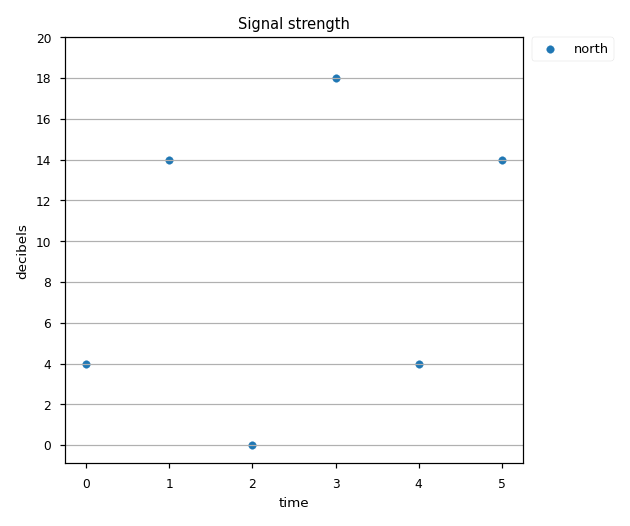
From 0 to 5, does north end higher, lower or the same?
higher
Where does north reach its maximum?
3
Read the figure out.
Title: Signal strength
x-axis: time, ticks 0 1 2 3 4 5
y-axis: decibels, ticks 0 2 4 6 8 10 12 14 16 18 20
Legend: north
Values:
north: 4 14 0 18 4 14
